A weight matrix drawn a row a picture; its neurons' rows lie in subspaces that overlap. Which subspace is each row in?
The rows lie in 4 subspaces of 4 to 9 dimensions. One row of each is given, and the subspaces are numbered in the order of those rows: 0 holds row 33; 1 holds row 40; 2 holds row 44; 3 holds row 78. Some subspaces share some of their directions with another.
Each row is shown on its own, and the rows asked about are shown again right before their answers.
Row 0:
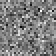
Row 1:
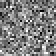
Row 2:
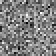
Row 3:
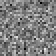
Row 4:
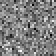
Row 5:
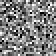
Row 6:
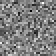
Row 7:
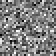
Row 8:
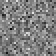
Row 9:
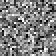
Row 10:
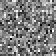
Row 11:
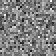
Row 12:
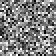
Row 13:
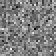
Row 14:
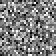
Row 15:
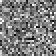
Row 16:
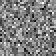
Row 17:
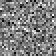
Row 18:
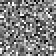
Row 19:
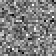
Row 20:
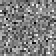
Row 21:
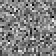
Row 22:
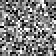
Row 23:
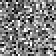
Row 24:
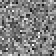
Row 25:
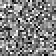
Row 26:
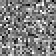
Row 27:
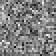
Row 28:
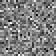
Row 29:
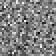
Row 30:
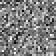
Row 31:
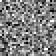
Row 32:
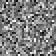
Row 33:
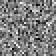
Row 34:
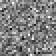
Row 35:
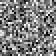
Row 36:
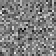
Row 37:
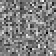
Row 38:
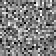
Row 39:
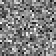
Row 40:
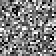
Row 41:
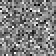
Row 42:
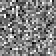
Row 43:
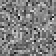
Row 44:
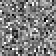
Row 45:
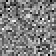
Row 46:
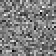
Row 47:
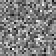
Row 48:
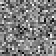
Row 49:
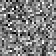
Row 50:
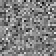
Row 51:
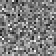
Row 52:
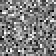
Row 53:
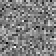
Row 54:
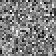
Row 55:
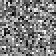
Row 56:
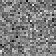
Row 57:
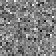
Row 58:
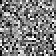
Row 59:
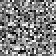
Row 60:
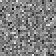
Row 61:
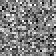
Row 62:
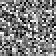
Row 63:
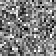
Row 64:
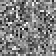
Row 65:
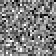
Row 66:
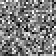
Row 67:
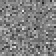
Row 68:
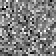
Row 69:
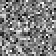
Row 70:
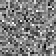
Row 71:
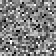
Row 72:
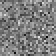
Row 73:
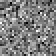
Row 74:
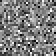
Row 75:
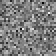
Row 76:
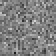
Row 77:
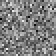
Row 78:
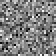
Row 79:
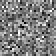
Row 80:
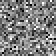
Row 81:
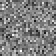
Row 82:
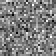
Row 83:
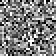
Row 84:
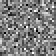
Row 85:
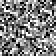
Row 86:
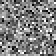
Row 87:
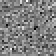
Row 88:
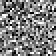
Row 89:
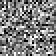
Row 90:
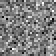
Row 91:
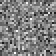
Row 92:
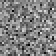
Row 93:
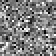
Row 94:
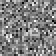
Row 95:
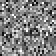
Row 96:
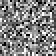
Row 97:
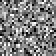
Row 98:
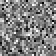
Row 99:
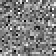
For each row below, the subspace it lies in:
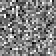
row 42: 1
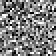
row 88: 1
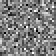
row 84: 0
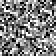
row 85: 0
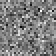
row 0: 0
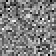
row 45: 1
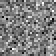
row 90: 0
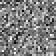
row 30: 0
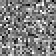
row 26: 0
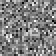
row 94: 2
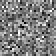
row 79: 0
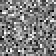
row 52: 0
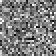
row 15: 1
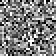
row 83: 0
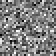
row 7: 1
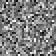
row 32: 1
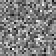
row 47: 0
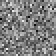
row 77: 1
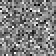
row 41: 0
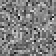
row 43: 1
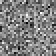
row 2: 1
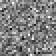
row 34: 3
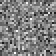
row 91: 1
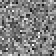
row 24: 1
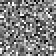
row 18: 3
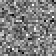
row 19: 0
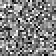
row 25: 3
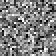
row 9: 0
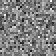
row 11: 3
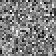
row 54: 3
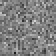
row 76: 1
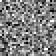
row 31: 0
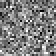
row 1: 1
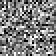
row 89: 0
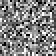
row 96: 0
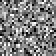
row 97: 0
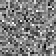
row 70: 1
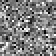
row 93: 1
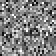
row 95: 2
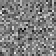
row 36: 0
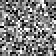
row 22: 1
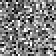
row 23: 1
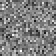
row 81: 2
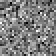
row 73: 1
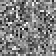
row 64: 1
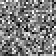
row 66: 3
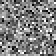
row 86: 0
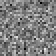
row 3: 2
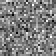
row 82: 3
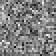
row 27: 1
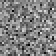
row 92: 1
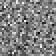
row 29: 1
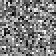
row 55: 0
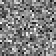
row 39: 0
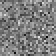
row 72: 1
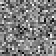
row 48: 0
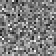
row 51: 1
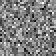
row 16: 0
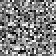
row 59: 1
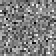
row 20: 0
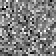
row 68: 1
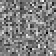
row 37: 1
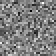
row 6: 1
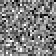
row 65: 3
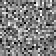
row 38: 0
